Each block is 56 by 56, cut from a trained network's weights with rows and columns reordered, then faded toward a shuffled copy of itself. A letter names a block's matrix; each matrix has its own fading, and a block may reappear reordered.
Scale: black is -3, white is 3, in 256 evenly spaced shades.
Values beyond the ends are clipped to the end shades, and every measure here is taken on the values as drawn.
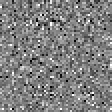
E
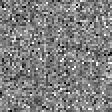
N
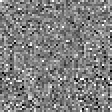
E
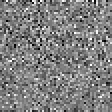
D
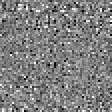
E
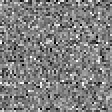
D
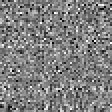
D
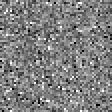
N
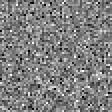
N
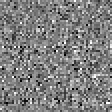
D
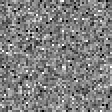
N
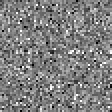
E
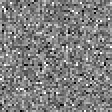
N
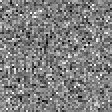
N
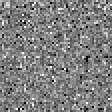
E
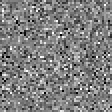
D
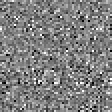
D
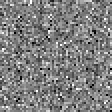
N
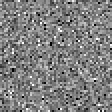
N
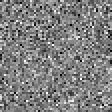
D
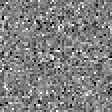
E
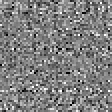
D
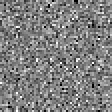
E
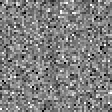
N
